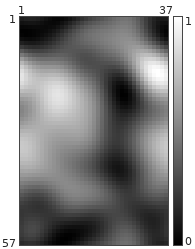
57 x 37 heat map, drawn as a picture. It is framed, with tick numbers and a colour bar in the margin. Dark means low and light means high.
There are no regular stripes. There are no lone odd cells. No row or column stands out. On average the colour sits 40% of the way up the scale.
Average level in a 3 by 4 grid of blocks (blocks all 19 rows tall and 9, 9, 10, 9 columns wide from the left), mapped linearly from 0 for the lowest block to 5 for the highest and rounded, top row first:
2213
5403
1100
